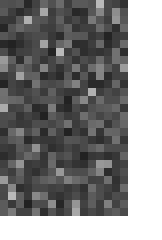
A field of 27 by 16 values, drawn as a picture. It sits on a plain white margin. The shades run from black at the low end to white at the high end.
Mirror symmetry: none. Stripes: none. Average level on the scale: 30%. Seam: none. Histogram: skewed, a long tail of high values. Slope: none. Grain: fine.
